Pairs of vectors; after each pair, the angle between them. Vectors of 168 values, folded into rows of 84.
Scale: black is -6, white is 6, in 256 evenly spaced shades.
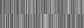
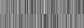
nearly opposite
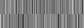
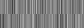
partly opposed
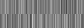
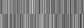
orthogonal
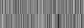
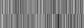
nearly parallel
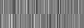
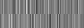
nearly parallel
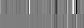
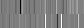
orthogonal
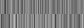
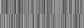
orthogonal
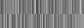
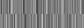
partly aligned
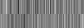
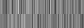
nearly opposite
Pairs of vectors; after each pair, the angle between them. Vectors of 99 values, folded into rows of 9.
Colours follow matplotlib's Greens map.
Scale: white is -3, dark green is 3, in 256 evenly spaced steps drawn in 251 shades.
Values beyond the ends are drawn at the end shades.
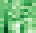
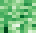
nearly parallel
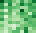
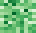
partly opposed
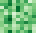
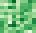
partly opposed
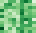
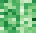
nearly opposite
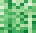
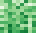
nearly parallel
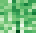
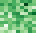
partly aligned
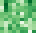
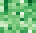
nearly parallel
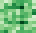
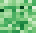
partly aligned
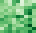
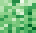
nearly parallel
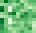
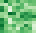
nearly parallel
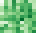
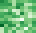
partly opposed
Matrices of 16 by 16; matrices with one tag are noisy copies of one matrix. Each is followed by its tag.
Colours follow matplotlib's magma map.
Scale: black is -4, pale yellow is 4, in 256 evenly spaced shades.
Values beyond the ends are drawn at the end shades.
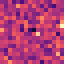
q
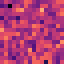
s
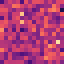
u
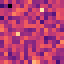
s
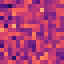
s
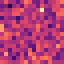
s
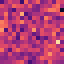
u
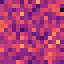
u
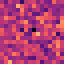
q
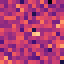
q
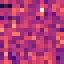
s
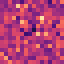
q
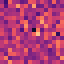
q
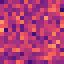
u
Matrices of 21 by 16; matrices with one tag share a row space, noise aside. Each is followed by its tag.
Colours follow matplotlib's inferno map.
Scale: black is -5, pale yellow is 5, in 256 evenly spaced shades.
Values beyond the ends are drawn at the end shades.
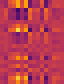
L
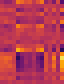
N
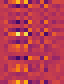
L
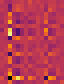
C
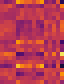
N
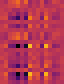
L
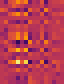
L
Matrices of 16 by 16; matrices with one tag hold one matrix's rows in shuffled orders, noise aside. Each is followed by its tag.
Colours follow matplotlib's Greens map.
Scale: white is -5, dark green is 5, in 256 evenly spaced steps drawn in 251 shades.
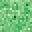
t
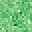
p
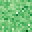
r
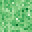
r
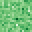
r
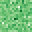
p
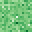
r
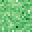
r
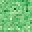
t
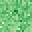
p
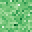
p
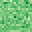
t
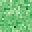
t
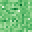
p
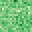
p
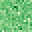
p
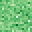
r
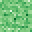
t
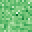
r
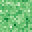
t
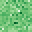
p
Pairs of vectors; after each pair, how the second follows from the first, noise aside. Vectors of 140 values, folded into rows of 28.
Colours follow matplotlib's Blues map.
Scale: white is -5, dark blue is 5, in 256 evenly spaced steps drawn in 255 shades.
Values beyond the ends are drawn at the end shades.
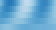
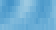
shrunk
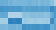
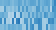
sign-scrambled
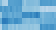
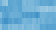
shrunk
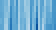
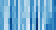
scaled up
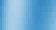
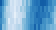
scaled up
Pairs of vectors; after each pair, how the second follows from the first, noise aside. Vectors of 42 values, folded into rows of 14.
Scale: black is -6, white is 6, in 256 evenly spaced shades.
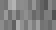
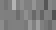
partly zeroed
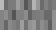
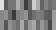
scaled up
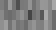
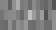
negated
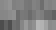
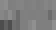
partly zeroed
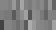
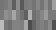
negated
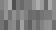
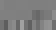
partly zeroed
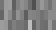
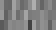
negated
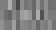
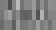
negated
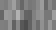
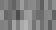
negated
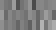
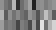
scaled up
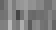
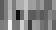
scaled up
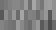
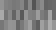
negated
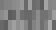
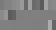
partly zeroed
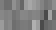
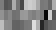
scaled up
